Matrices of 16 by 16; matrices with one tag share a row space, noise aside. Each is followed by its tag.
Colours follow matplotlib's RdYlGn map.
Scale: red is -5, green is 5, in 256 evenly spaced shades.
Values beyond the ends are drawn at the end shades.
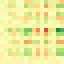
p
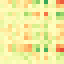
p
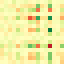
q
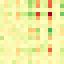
q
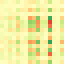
q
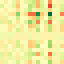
q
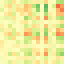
p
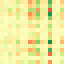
q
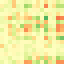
p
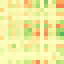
p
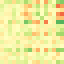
p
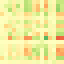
p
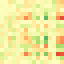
p
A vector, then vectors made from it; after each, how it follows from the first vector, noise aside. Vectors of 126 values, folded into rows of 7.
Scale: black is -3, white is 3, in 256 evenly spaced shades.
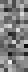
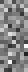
sign-scrambled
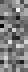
reversed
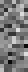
sign-scrambled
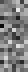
reversed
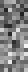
sign-scrambled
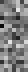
reversed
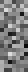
sign-scrambled
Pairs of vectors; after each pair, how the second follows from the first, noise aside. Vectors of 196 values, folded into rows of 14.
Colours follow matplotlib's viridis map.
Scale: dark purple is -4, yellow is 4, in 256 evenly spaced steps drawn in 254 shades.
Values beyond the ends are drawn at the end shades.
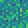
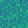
shrunk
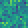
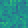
shrunk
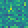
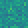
shrunk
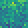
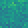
shrunk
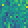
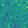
shrunk
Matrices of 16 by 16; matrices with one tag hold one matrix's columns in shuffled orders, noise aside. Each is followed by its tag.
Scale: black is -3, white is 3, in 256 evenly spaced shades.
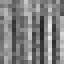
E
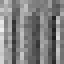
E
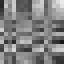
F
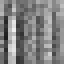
E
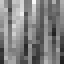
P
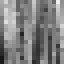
P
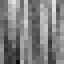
P
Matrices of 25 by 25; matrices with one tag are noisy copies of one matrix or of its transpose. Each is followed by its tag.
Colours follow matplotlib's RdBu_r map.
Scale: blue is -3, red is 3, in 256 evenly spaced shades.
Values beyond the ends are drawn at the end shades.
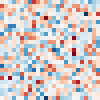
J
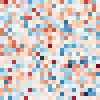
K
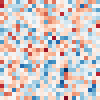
K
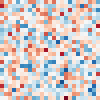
K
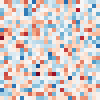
J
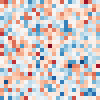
K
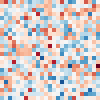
K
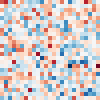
K
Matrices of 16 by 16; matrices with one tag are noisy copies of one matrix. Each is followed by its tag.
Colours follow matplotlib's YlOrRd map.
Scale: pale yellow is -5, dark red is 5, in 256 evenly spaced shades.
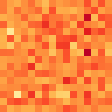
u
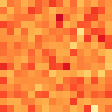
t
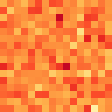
t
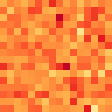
t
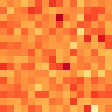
t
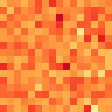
t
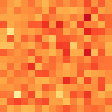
u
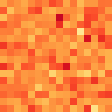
t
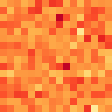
t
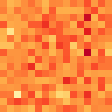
u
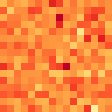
t
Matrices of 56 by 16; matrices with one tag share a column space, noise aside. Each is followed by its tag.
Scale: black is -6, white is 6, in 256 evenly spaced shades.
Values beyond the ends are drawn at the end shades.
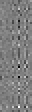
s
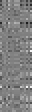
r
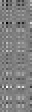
r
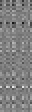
r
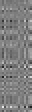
s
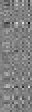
r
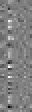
s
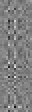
s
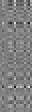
r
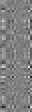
s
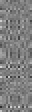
s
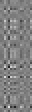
s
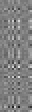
s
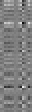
r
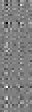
r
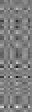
s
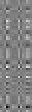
s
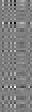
r
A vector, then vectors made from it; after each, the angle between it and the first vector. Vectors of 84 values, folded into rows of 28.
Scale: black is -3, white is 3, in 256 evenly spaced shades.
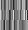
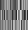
orthogonal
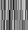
nearly parallel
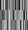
partly opposed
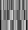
partly opposed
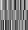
orthogonal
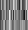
nearly opposite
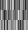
orthogonal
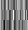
nearly parallel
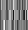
nearly opposite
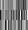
partly opposed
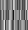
nearly opposite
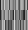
partly opposed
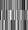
partly opposed
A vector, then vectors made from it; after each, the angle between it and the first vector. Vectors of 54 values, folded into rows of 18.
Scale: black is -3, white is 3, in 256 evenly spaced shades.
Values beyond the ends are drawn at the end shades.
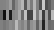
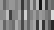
partly aligned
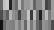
orthogonal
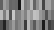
orthogonal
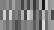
nearly opposite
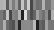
partly aligned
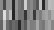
partly opposed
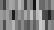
orthogonal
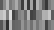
partly opposed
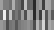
nearly opposite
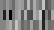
nearly parallel
